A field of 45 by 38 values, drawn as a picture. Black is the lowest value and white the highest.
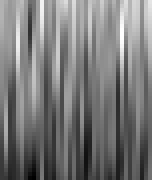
Slope: up to the top. Grain: streaks running down. Ninth with the highest average: top right.
